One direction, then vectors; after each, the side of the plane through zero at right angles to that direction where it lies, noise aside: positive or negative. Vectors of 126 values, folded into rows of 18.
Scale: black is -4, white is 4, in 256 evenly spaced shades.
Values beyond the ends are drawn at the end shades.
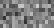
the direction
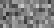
positive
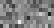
positive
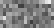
negative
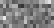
negative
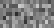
positive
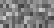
negative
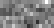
positive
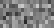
positive
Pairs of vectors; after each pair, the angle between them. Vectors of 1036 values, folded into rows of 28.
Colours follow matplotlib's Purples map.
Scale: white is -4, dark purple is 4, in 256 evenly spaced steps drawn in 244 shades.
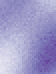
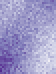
nearly opposite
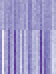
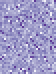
orthogonal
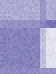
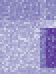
nearly opposite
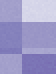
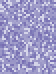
orthogonal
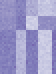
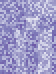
partly aligned
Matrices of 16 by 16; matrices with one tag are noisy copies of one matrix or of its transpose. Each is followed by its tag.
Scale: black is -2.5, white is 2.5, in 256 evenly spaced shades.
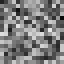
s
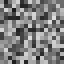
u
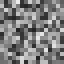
u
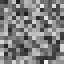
s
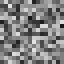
u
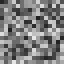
s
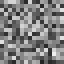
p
